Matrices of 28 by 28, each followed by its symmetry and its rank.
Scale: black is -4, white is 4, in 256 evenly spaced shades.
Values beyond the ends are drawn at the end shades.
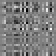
neither, rank two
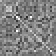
symmetric, rank five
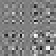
symmetric, rank two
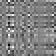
neither, rank two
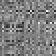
neither, rank three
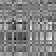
neither, rank two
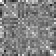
symmetric, rank five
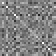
symmetric, rank five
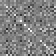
symmetric, rank five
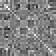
symmetric, rank five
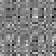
neither, rank three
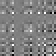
symmetric, rank two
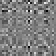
neither, rank three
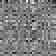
neither, rank three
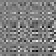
neither, rank two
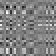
neither, rank two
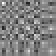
symmetric, rank two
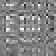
neither, rank three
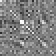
symmetric, rank five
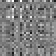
neither, rank three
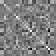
symmetric, rank five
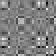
symmetric, rank two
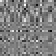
neither, rank three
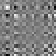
symmetric, rank two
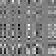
neither, rank two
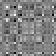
symmetric, rank two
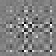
symmetric, rank two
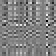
neither, rank two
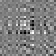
symmetric, rank two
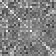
symmetric, rank five
